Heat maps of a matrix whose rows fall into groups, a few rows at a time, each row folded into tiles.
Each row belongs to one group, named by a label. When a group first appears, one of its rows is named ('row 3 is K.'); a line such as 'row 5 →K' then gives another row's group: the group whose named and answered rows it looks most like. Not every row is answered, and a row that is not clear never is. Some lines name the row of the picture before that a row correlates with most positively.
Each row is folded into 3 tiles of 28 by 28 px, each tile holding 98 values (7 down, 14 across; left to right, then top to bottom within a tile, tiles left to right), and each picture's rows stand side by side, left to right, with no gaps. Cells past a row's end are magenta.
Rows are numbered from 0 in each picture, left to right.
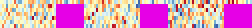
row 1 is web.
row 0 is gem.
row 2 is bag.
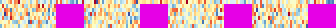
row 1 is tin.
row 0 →tin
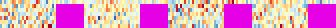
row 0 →web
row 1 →gem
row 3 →web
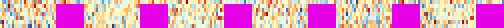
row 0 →bag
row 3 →tin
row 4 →gem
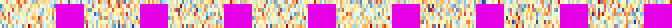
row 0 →web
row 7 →tin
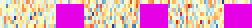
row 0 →gem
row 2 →web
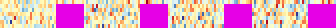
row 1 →bag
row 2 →gem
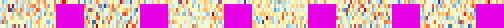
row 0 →bag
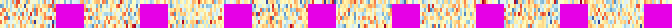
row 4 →web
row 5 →bag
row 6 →tin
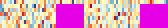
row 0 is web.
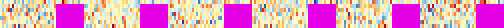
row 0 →bag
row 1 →web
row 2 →tin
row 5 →bag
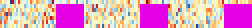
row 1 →bag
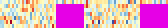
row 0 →gem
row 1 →tin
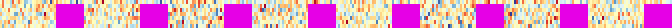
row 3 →bag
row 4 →gem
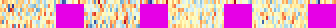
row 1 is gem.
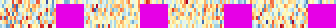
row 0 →web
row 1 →bag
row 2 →tin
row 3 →web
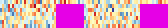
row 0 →bag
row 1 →bag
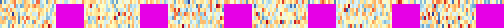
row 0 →web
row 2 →gem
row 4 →bag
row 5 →web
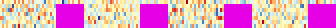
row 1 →gem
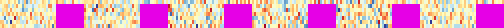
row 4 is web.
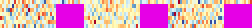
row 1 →gem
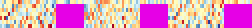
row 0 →web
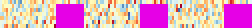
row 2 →bag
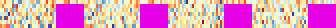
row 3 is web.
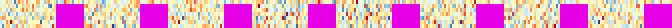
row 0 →gem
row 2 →gem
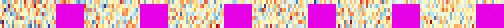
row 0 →bag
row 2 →web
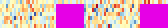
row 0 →gem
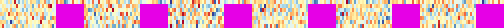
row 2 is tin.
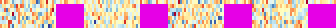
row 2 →tin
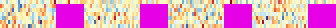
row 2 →bag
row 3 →gem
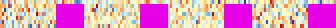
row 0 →bag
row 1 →bag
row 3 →web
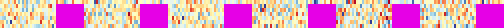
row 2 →gem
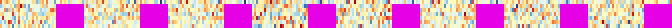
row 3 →web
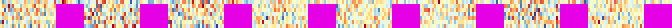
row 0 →bag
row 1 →web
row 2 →bag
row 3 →gem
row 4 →web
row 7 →gem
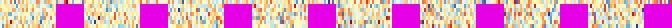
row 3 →tin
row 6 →tin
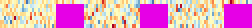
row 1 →web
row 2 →bag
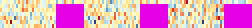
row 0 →gem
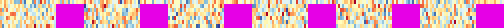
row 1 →web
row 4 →tin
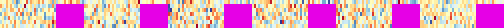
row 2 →web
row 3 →tin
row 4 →bag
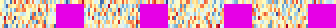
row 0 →gem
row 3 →bag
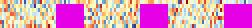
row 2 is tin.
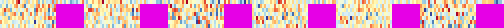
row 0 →tin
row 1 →tin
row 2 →tin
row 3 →gem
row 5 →bag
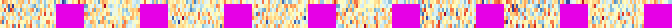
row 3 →tin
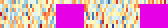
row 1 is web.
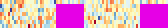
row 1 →gem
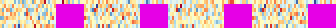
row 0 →bag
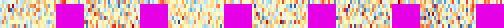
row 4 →bag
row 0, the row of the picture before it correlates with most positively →2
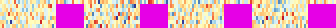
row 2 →tin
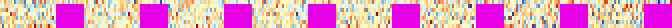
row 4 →web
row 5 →gem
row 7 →tin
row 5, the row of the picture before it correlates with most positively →1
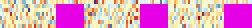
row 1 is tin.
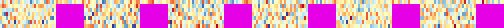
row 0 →tin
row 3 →gem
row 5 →bag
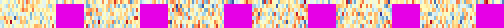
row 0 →gem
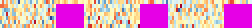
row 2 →bag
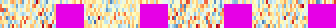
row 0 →web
